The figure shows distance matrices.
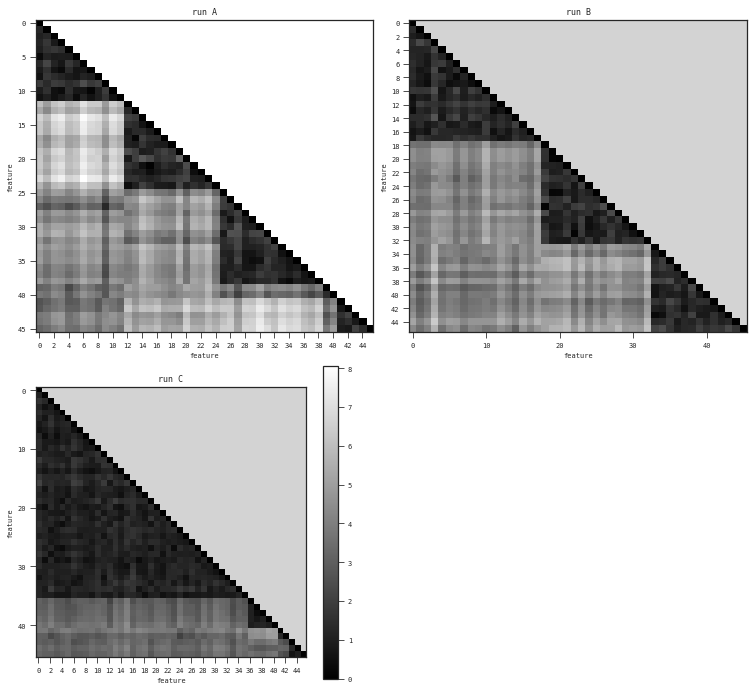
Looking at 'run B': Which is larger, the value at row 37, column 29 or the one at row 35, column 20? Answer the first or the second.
the second
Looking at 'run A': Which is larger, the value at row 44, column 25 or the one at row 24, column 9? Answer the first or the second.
the first
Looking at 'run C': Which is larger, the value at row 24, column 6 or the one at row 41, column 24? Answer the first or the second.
the second
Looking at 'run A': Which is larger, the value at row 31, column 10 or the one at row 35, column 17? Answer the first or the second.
the first
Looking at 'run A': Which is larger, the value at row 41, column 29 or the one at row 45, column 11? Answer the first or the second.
the first
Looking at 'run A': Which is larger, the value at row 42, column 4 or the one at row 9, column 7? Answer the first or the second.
the first
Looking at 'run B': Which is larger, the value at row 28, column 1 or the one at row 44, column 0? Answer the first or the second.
the second
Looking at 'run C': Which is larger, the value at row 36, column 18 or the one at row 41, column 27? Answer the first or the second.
the second
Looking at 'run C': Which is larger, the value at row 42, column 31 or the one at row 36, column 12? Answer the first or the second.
the first
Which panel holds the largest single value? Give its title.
run A
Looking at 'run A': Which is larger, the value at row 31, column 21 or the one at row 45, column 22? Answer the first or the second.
the second
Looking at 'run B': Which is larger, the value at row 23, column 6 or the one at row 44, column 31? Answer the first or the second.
the second
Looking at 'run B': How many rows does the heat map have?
46
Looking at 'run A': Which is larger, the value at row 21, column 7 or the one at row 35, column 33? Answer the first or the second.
the first
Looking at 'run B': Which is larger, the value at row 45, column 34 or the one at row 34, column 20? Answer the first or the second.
the second
